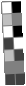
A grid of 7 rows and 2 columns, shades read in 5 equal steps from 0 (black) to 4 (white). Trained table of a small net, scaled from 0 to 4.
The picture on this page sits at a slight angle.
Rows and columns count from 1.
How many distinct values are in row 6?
1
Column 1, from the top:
4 3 4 1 3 2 1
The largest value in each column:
4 4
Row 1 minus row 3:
0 0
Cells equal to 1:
4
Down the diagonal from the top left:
4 2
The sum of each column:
18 10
